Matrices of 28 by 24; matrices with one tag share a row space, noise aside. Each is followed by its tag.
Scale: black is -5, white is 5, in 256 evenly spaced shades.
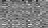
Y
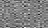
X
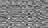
Y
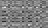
Y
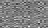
X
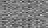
Y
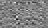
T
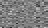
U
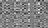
X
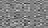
X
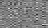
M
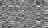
U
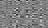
T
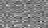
X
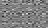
Y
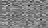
Y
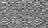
Y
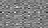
X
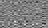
M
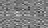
X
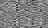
T
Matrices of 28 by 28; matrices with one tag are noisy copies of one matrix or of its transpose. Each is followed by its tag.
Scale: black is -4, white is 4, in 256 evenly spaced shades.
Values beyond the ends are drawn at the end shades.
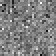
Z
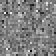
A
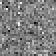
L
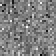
Z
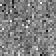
Z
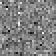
L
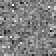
A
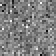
Z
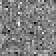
L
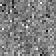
Z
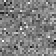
Z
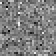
L
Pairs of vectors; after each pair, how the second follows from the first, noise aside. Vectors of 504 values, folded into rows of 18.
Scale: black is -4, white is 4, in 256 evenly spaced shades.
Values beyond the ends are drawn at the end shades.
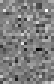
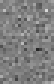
shrunk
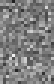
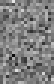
negated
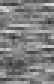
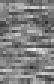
wrapped around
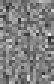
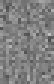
shrunk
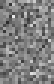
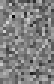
negated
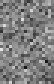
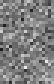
negated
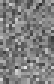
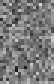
sign-scrambled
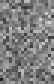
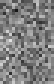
wrapped around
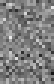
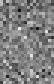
wrapped around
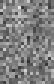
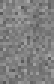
shrunk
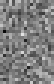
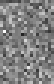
sign-scrambled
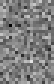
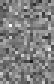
negated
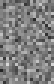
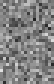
sign-scrambled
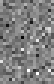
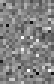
sign-scrambled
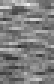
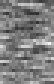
wrapped around
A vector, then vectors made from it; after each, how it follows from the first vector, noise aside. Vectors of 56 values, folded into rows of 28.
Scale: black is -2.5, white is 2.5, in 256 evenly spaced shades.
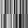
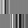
partly zeroed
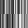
negated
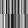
wrapped around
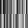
wrapped around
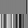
partly zeroed
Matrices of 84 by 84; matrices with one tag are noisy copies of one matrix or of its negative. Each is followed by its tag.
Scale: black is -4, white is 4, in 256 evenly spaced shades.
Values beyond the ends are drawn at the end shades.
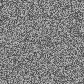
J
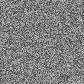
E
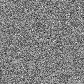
E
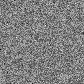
E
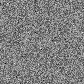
J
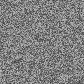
E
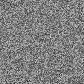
E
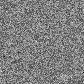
E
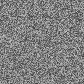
J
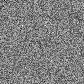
J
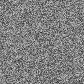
E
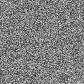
E
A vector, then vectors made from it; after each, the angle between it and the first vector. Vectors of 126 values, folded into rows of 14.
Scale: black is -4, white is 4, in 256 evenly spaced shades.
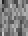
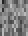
nearly parallel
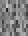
partly opposed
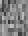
partly aligned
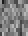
nearly parallel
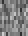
partly aligned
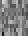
nearly opposite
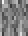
nearly opposite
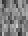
nearly parallel
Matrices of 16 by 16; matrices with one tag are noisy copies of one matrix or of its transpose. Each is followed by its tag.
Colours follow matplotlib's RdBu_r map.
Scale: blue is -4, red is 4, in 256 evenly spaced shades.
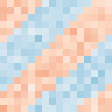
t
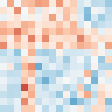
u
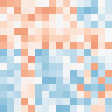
u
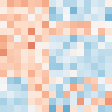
u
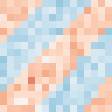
t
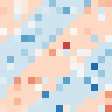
t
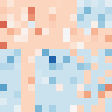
u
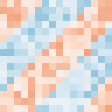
t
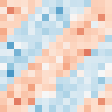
t
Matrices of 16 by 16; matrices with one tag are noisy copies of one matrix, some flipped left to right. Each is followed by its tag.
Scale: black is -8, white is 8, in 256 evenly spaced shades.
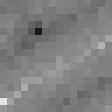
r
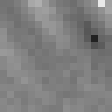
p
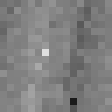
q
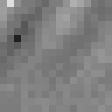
p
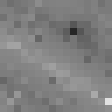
r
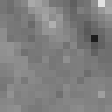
p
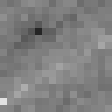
r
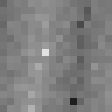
q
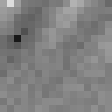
p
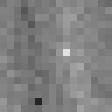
q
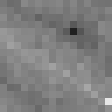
r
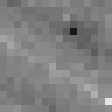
r
